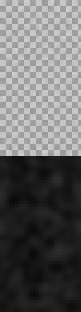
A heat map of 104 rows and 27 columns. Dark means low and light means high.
It is made of 2 by 1 panels. Panel 1,1: high, checkered. Panel 2,1: very low, blotchy, faint in contrast.
